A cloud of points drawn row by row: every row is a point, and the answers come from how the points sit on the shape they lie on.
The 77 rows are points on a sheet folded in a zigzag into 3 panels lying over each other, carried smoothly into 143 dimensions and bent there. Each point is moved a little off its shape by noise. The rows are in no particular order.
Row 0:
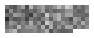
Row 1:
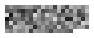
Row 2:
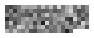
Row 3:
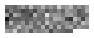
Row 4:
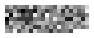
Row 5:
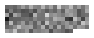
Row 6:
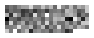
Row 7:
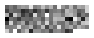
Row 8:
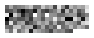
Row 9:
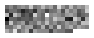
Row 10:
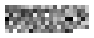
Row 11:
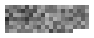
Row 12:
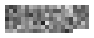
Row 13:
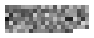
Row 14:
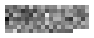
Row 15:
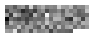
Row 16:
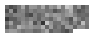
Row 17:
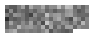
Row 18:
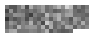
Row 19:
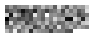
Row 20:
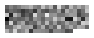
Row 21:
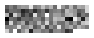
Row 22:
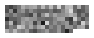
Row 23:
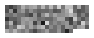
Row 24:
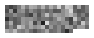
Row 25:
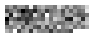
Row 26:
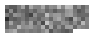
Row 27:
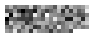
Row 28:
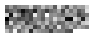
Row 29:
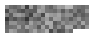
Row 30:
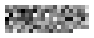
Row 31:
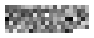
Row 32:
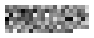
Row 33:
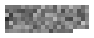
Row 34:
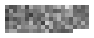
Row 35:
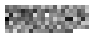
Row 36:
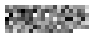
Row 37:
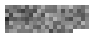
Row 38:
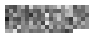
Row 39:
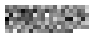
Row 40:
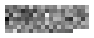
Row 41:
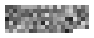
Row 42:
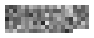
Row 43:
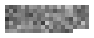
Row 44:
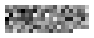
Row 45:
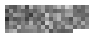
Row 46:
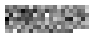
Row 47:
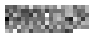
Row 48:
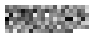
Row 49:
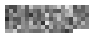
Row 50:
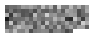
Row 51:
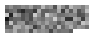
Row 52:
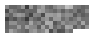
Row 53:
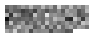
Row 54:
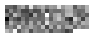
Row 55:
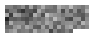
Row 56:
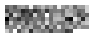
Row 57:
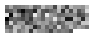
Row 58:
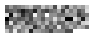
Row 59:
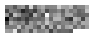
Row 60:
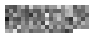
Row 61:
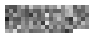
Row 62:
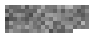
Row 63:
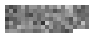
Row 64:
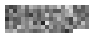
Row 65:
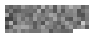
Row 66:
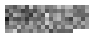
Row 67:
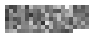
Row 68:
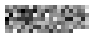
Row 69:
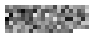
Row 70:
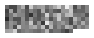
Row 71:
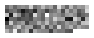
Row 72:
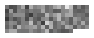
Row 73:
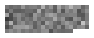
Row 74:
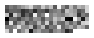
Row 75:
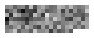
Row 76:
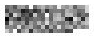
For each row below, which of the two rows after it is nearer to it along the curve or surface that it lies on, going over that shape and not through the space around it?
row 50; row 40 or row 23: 40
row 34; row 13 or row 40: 40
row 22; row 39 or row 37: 39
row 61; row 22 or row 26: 22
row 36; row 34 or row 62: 62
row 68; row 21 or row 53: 53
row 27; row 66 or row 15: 15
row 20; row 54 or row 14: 14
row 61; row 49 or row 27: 49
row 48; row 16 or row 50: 50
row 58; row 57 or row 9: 9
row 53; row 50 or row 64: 50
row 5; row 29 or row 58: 58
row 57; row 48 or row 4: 4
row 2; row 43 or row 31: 31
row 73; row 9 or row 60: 9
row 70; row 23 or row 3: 23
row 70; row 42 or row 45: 42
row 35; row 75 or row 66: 66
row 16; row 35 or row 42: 42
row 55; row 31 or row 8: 8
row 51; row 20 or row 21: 20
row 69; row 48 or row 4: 4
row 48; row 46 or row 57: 46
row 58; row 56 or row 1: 1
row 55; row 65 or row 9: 65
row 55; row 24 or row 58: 58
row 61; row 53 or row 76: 76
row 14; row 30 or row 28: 28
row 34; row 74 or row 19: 19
